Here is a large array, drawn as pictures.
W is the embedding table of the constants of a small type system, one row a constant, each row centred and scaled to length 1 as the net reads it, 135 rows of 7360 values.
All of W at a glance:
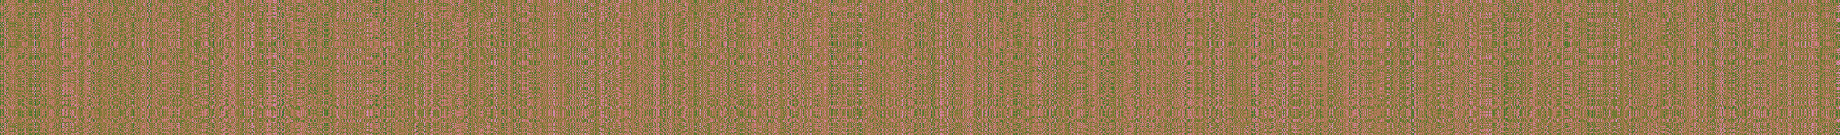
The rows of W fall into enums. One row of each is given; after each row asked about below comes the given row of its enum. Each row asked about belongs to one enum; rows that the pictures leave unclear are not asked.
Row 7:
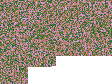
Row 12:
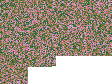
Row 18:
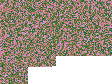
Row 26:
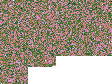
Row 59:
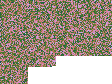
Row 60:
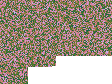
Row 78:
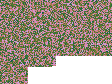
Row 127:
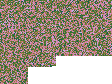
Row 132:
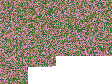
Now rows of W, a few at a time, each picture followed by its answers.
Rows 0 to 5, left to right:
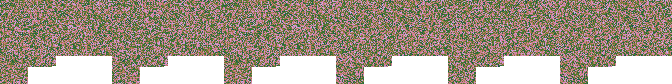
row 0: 12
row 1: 78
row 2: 12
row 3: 60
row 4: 127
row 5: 60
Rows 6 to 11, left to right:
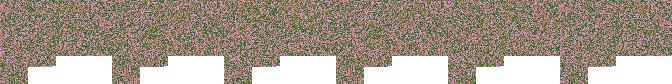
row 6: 18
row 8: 132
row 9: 7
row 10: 60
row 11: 18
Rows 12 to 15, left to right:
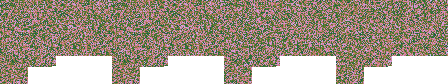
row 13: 12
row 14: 78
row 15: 59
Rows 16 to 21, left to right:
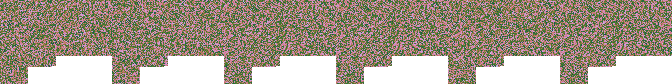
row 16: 7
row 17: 78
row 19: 18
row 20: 132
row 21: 18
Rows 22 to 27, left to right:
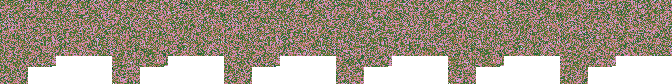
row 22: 127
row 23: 26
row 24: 127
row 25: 78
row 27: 59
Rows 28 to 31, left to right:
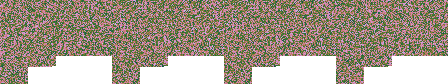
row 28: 18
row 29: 127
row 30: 127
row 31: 78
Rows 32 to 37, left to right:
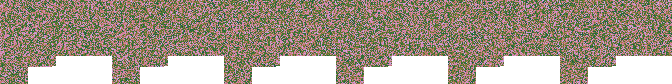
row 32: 18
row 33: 132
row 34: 127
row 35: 78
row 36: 59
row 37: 12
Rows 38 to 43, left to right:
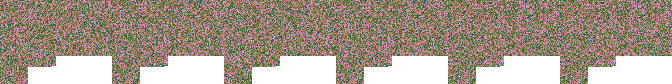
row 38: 7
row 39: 127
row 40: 60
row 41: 127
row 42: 59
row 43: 59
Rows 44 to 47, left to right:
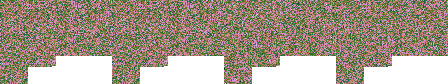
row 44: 59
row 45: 59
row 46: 26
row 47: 127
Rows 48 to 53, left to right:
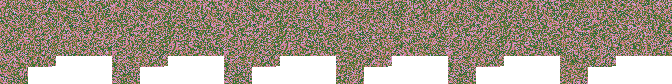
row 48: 60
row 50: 18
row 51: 59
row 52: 18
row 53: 12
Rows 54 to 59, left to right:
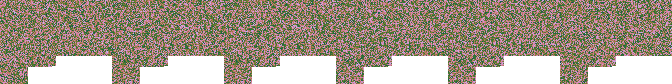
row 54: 60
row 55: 12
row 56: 12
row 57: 78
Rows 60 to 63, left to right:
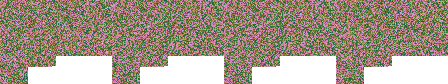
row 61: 18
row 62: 18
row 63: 132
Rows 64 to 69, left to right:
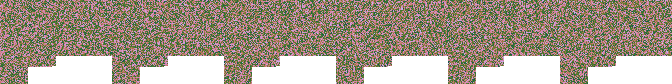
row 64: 18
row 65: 78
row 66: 59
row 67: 7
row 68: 59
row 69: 60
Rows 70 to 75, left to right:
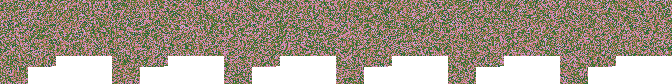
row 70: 7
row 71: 12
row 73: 132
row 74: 127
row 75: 60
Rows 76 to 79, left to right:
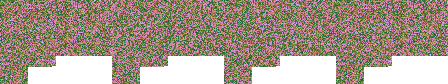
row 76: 59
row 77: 18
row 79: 59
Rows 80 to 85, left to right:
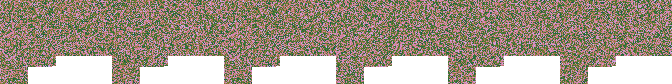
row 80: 132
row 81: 12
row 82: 132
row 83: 18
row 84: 78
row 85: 59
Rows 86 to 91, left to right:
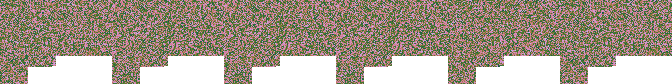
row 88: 18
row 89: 18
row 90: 127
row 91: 78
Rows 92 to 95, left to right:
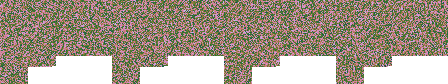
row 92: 18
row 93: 127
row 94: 59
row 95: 7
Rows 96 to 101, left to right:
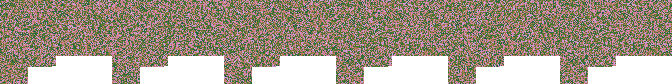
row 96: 12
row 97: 18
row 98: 60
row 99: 78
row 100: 7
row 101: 78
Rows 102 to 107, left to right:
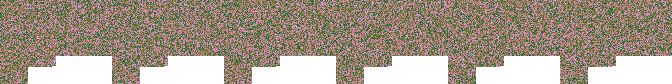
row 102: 59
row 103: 78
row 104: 12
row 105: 7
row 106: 60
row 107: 132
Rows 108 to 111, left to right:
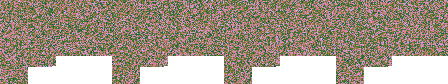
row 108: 132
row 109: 59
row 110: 127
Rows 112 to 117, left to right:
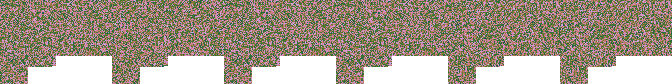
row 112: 78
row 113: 127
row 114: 78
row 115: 78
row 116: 7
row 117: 7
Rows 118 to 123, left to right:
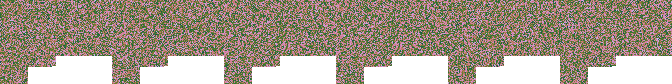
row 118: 59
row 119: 132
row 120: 18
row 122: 7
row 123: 127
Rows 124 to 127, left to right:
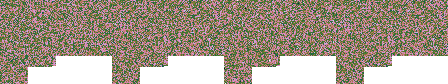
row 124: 78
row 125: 127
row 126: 26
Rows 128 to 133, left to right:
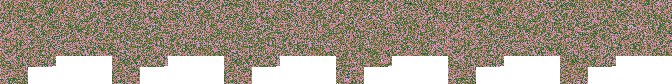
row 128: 132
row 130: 78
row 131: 26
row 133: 12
